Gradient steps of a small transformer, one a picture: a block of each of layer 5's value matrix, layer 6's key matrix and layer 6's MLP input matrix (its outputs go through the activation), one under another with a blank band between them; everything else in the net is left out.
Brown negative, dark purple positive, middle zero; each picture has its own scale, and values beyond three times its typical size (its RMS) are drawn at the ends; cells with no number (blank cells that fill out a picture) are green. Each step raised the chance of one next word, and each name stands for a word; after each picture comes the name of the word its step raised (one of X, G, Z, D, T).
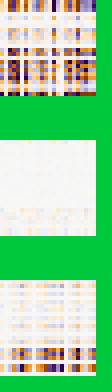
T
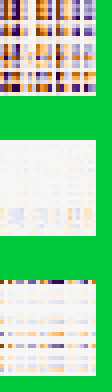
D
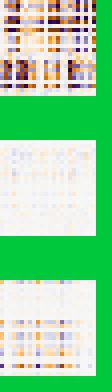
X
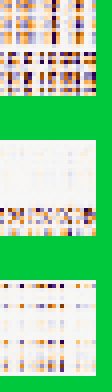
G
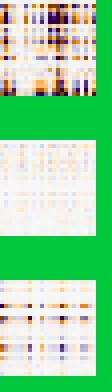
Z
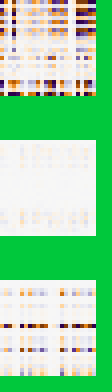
T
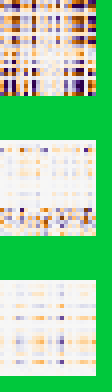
Z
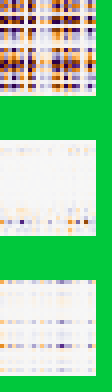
X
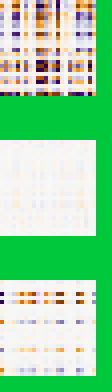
T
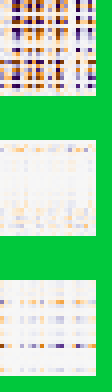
X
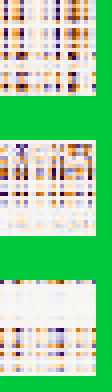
G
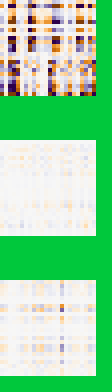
Z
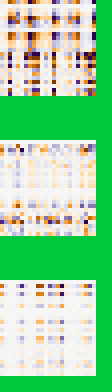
G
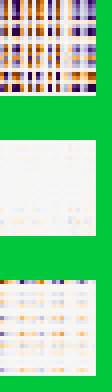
D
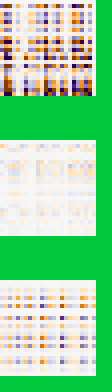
Z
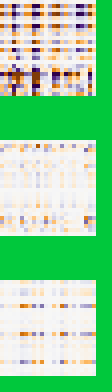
D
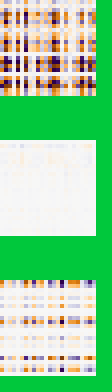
T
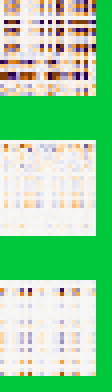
X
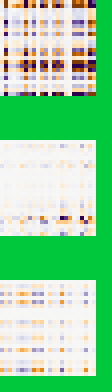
T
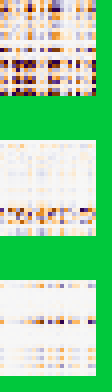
T
